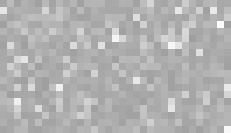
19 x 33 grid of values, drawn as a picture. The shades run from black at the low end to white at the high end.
No row or column stands out. Neither half mirrors the other. Overall the values sit about 70% of the way up the scale. The values are skewed, with a long tail toward high values. No overall slope runs across the table. The texture is fine-grained noise.
